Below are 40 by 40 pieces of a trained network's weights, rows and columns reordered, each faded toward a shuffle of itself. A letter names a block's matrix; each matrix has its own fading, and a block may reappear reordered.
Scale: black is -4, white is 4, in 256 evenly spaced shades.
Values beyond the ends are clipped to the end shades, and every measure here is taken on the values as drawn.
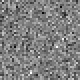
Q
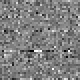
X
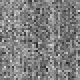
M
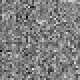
M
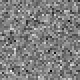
Q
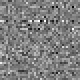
X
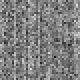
M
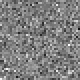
Q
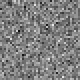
Q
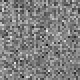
M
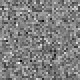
Q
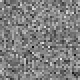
M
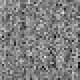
M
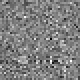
X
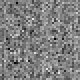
M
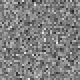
Q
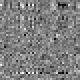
X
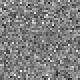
Q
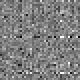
X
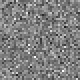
Q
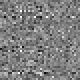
X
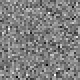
Q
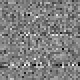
X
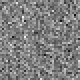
M
